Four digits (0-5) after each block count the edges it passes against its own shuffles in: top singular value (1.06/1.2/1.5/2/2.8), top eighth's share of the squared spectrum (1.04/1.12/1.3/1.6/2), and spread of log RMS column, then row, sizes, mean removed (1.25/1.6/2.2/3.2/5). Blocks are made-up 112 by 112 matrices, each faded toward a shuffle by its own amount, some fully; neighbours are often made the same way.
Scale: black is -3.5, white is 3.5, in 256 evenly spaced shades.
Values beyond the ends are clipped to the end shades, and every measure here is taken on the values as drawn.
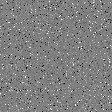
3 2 0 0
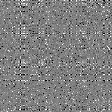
5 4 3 3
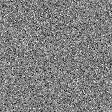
2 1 0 0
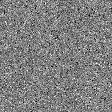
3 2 0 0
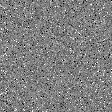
0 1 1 0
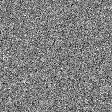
1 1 0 0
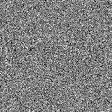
3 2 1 0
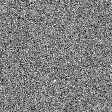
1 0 0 0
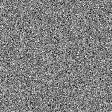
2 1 0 0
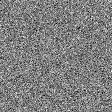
0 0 0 0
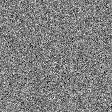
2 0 0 0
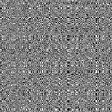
5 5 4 4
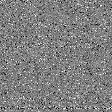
2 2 0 3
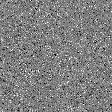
2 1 0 0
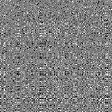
5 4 3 3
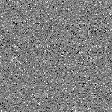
4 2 1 1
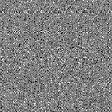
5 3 2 2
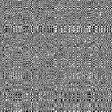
5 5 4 4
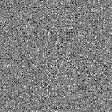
4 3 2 1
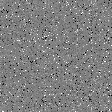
3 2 0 0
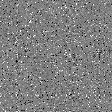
3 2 1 1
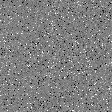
2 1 0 0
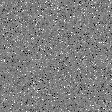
1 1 0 0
